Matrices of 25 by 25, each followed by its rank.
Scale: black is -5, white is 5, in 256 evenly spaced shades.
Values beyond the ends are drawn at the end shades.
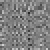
five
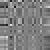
two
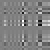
one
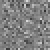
five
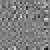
three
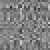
five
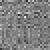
five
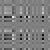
one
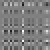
one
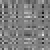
two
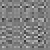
two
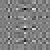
two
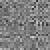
five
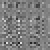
three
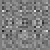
three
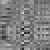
three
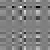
one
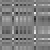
one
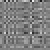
two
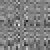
three
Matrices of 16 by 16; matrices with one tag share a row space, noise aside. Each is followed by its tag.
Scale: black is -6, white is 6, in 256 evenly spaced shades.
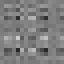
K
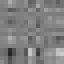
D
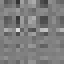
K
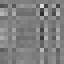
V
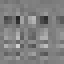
K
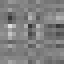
D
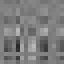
K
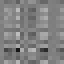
K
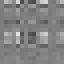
K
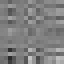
D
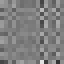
V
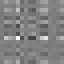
K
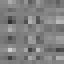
D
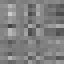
D
